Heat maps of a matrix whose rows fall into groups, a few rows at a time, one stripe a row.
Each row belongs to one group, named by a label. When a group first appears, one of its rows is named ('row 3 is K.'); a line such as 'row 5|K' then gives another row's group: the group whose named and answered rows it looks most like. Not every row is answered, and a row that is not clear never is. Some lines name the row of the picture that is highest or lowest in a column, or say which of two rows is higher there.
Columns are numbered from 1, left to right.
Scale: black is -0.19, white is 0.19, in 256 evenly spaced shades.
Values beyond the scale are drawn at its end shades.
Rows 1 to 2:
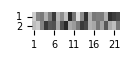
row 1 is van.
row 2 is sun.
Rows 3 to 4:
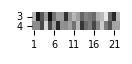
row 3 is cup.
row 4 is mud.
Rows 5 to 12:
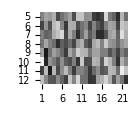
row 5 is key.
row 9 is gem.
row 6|mud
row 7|mud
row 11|mud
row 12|sun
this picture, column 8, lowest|10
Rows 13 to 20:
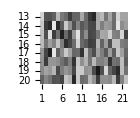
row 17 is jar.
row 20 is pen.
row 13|sun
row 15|sun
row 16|sun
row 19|key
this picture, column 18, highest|15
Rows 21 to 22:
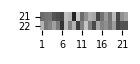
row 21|pen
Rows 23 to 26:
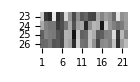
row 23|jar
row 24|cup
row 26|pen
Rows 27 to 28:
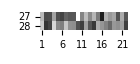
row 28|jar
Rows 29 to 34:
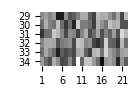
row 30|sun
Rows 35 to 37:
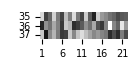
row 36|mud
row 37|gem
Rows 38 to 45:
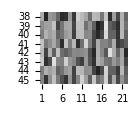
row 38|gem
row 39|key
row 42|sun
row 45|gem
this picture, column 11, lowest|43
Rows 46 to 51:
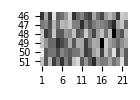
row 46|mud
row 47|jar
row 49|cup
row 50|cup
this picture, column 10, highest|51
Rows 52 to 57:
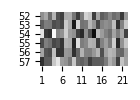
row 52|van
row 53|pen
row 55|pen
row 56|cup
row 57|mud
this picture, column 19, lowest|52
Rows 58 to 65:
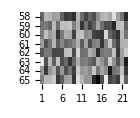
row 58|sun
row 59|jar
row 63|sun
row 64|gem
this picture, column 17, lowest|59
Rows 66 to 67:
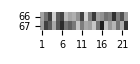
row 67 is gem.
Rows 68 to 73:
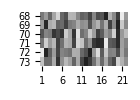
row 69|gem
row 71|key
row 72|cup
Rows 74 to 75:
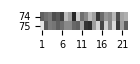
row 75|cup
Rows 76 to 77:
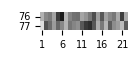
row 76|van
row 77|jar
